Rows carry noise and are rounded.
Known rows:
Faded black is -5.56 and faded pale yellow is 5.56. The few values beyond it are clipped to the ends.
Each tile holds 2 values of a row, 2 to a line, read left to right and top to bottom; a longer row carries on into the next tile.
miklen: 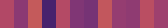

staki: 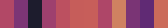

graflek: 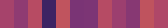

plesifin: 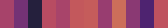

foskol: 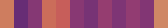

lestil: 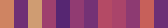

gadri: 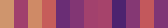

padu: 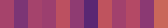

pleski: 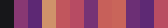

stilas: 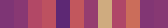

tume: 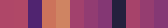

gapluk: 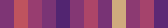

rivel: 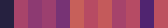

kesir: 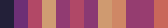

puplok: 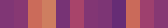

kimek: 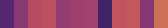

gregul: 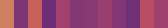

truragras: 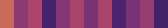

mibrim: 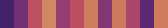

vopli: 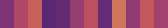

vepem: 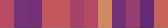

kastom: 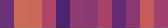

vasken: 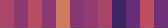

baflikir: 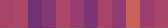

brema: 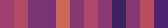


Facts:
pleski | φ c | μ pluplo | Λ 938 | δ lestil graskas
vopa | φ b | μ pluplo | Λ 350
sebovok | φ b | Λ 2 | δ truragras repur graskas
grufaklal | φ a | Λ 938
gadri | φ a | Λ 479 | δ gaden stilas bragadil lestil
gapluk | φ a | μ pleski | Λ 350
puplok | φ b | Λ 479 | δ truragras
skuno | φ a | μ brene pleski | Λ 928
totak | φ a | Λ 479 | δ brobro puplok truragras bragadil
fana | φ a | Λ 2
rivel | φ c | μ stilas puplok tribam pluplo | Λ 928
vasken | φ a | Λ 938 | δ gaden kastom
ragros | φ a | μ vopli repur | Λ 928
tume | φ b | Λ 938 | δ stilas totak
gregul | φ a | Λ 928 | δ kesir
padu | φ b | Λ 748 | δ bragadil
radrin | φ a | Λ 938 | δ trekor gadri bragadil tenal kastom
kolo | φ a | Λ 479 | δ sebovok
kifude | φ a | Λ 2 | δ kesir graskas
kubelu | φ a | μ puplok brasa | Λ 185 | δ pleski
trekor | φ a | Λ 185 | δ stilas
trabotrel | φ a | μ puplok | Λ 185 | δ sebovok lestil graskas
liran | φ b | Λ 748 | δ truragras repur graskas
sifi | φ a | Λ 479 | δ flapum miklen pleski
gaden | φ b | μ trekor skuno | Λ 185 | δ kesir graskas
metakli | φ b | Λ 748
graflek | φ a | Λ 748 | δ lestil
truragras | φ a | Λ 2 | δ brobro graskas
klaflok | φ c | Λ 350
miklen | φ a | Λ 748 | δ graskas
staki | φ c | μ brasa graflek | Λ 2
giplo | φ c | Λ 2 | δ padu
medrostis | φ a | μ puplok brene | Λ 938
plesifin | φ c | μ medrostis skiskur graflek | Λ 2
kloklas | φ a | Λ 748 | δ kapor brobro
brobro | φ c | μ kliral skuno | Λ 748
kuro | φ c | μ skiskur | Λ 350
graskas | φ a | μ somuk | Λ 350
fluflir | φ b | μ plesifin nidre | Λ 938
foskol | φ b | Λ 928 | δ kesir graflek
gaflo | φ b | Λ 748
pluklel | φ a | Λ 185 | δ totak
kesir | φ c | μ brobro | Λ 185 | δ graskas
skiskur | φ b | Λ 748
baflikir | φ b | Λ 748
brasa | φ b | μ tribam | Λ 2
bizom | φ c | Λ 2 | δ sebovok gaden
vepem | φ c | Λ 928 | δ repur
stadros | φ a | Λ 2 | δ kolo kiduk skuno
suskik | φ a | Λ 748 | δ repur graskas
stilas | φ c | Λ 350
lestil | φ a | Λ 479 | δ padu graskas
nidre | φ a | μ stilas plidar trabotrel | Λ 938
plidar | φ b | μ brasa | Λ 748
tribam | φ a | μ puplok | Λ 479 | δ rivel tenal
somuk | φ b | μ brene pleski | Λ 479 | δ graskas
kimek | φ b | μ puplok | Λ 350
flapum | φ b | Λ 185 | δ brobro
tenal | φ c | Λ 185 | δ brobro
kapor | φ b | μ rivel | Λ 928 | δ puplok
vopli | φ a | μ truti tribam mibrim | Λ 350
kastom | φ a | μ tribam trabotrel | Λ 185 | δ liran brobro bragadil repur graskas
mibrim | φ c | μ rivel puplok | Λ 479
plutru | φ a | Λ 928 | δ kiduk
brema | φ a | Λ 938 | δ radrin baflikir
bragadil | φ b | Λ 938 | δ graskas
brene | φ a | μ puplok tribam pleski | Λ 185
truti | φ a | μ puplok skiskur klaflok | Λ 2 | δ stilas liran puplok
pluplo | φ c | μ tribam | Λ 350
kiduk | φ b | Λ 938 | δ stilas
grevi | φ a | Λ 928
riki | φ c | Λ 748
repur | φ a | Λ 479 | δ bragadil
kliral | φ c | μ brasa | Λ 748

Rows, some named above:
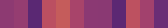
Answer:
kiduk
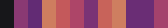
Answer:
pleski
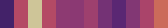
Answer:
trabotrel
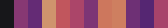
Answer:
pleski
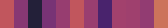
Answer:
brasa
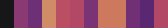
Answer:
pleski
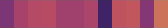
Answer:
kimek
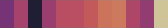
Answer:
kliral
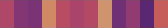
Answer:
vepem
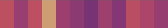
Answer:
flapum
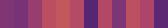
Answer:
bragadil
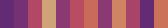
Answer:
mibrim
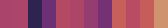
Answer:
plidar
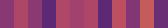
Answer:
nidre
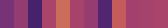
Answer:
fluflir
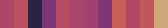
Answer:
plidar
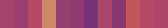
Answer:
flapum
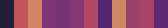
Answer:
brene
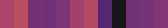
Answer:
truti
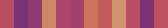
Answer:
klaflok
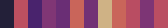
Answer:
brobro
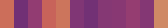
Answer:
foskol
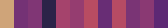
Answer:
fana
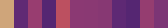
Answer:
kifude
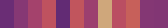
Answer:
stilas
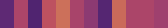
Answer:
fluflir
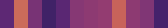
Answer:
skuno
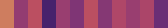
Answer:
grevi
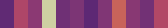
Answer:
somuk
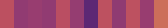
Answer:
padu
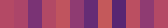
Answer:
liran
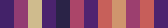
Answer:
graskas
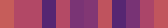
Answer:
suskik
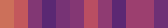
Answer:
plutru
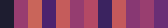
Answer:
medrostis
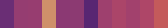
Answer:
gaden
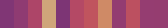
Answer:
tenal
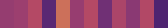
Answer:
grufaklal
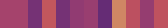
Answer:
vopa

